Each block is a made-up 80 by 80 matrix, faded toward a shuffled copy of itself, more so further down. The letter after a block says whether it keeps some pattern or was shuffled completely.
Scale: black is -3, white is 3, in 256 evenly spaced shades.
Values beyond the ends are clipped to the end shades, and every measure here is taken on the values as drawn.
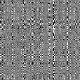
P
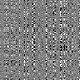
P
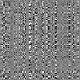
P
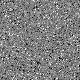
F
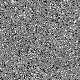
F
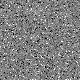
F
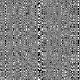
P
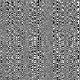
P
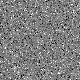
F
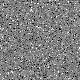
F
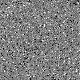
F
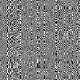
P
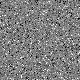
F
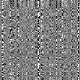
P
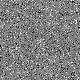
F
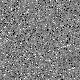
F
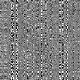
P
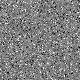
F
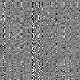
P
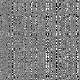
P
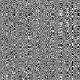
P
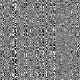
P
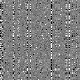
P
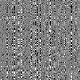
P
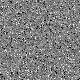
F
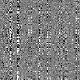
P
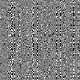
P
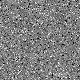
F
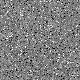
F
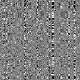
P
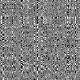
P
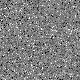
F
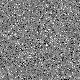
F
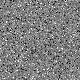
F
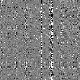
P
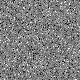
F
